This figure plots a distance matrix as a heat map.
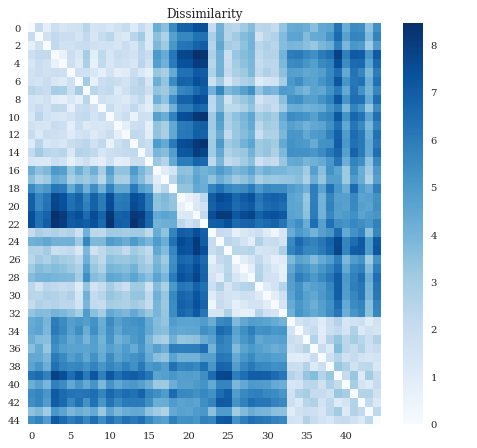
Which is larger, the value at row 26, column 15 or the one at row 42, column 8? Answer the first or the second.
the second
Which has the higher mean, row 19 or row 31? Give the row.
19
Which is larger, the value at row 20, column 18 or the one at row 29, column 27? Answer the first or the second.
the first
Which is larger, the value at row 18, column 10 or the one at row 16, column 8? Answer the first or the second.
the first
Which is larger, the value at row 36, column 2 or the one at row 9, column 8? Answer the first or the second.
the first
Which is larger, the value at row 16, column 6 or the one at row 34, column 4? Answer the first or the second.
the second
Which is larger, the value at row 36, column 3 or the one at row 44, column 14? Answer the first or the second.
the second
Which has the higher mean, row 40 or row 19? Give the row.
19
